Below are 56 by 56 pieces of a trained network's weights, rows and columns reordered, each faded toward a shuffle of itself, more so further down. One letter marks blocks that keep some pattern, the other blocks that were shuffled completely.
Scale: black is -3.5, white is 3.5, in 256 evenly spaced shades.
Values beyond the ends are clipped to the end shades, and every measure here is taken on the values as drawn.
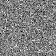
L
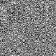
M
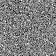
L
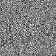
M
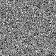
L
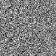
M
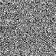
M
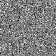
M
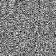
M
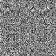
M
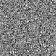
M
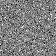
L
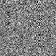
M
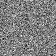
L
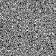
M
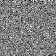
M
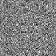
M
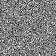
L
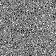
L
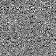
M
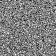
L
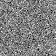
L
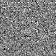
M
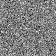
L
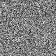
L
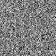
M
